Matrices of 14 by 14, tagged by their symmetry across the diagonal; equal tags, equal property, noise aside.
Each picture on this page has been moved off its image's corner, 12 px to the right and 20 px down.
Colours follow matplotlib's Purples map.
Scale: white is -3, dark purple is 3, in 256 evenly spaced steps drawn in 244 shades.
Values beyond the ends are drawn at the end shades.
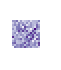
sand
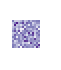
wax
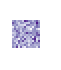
sand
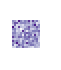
wax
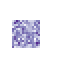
sand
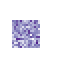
sand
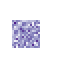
wax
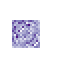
wax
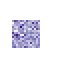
sand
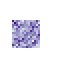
wax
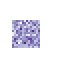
sand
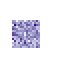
sand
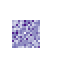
wax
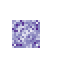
wax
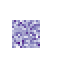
sand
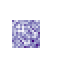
wax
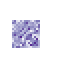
wax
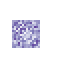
wax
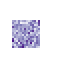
sand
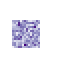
sand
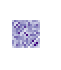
wax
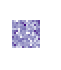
sand
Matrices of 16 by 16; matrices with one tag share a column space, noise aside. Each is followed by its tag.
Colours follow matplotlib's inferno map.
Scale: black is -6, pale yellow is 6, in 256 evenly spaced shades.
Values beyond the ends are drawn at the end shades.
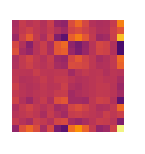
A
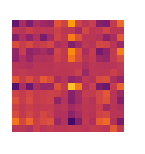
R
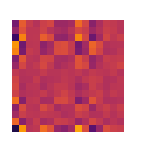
A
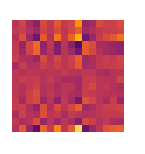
A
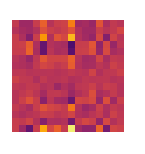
A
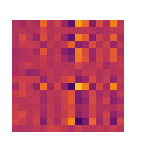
R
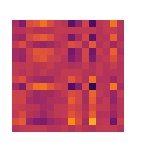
R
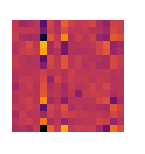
A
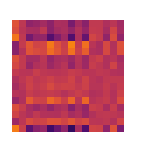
A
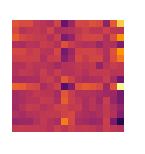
R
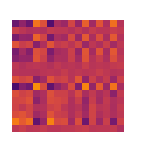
R
